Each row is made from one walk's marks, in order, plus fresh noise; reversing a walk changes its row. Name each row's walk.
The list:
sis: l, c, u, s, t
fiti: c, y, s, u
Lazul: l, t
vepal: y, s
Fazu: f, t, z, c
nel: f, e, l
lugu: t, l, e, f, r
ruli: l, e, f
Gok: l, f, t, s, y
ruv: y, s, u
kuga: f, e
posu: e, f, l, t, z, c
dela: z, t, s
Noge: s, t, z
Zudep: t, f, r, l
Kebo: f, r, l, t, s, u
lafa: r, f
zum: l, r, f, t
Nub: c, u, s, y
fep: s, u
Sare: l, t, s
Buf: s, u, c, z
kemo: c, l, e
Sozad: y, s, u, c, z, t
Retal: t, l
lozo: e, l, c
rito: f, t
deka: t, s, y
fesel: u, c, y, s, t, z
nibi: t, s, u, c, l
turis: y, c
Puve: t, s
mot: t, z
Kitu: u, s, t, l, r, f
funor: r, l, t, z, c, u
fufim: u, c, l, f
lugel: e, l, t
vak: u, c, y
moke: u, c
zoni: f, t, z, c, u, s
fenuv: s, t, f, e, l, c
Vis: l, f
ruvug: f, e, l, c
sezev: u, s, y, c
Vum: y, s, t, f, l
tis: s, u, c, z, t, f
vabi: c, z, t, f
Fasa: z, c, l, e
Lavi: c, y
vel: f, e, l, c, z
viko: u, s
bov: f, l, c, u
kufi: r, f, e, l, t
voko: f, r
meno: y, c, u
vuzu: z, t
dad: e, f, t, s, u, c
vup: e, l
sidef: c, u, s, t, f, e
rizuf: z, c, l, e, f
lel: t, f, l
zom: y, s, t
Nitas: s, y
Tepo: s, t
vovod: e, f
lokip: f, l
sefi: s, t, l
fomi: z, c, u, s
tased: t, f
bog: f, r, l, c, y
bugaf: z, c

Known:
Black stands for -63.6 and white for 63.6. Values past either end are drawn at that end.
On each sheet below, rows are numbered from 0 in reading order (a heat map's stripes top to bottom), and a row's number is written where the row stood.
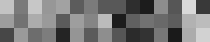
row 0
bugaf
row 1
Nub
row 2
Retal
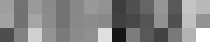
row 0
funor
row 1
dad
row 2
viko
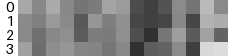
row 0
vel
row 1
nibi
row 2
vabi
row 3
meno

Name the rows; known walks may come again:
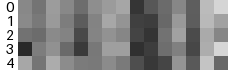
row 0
Kebo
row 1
Sozad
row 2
zum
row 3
Tepo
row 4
Fazu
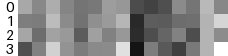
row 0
vel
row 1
fomi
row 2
bog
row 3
viko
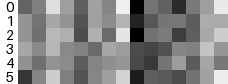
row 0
vepal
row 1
Gok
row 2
Nitas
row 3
Buf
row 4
tis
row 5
Puve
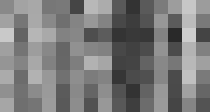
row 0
mot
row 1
posu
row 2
turis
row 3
fenuv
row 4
fesel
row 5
sezev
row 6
fufim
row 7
ruli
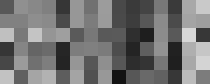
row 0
sefi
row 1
Vum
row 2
bugaf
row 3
Lazul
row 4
Retal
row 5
Lavi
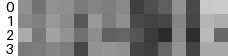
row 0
bov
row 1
nibi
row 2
lozo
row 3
kufi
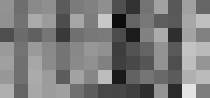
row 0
vabi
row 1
deka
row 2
rito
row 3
funor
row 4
dad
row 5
Nub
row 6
moke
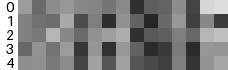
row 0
meno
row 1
Vis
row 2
zoni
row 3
lokip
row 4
nel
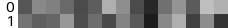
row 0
vuzu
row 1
tased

